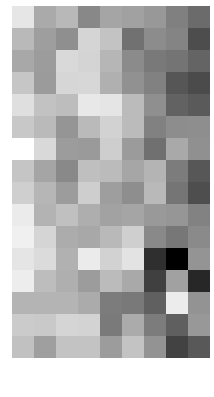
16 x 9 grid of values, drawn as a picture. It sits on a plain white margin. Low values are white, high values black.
Slope: up to the right. Roughest part: bottom right. Stripes: none. Odd patch: rougher, in the bottom right.
